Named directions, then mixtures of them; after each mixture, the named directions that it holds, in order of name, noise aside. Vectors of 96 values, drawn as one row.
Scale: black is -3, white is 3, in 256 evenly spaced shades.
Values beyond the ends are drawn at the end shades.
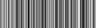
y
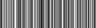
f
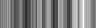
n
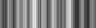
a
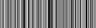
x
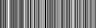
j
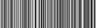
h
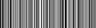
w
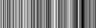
h, n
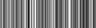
a, y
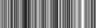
h, n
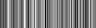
a, j, y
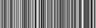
h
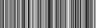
a, x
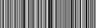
x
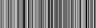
f, h, x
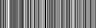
j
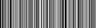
w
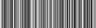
f, h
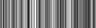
a, y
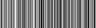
f, h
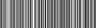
f, h, j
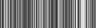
n, w, x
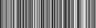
f, n, w
